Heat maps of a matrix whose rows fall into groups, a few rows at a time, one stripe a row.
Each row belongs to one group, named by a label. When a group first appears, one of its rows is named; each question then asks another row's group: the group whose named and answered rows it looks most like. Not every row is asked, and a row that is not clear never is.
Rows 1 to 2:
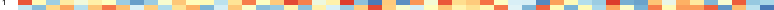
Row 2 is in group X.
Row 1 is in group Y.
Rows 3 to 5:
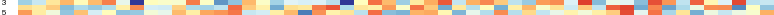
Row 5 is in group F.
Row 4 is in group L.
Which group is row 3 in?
X
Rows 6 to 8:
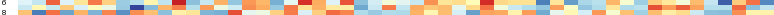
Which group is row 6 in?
Y
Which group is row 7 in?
Y
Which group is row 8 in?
F
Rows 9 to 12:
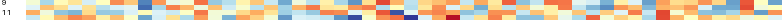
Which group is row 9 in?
X
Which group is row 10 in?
Y
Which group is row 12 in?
X
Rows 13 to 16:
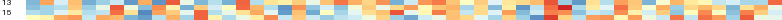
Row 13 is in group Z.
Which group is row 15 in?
X
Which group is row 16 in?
X
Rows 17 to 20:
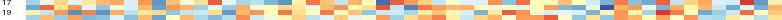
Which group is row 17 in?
Y
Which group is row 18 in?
Z
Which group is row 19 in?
F
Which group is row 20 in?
Z
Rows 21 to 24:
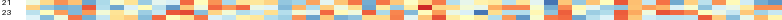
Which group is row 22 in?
F
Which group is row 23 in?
Y
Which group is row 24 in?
X
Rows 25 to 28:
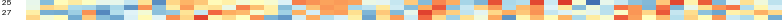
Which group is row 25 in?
Y
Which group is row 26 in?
L
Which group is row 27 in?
F
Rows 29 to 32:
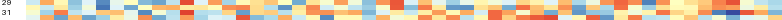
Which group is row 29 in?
L
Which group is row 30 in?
L
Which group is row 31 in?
Y
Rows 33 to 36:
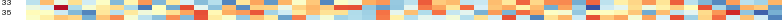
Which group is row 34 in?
Y
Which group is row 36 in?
X
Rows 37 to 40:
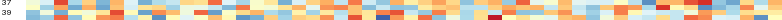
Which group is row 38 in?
F
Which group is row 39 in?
X
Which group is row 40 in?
Y
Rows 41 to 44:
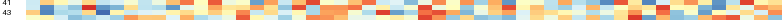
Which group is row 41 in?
Y
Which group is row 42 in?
F
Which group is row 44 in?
L
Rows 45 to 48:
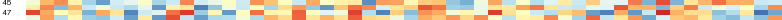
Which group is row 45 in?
L
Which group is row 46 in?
Z
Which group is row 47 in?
Y
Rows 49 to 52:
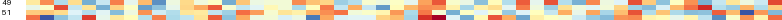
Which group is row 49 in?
Z
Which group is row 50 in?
Y
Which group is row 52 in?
F
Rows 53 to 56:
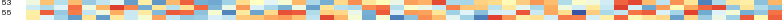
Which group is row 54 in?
X
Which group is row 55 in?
Z
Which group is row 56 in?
F
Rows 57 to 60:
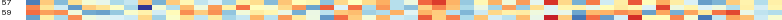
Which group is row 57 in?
Z
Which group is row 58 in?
F
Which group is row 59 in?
L
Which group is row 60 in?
Z
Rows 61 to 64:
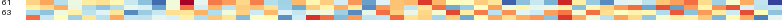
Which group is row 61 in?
Y
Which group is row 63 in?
X
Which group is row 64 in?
Y
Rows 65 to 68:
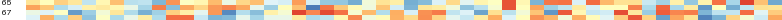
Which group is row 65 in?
X
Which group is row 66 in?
F
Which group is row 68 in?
Z
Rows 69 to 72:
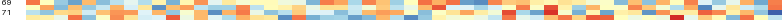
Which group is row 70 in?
Z
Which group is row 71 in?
X
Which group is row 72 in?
X
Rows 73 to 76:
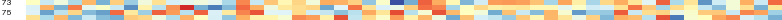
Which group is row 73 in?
F
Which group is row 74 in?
Z
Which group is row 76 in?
L
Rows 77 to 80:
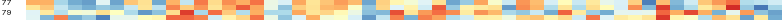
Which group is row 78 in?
L
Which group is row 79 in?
Y
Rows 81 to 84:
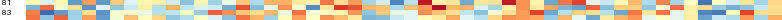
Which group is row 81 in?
F
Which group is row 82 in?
Z
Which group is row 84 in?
F
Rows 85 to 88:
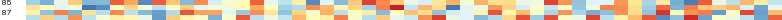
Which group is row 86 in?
L
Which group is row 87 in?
Y
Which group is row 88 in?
Z
